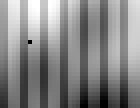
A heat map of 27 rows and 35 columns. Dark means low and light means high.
Neither half mirrors the other. One lone cell stands out, far lower than its neighbours. The histogram is bell-shaped. Stripes running up and down repeat 7 times from left to right. There is an overall slope up to the top.
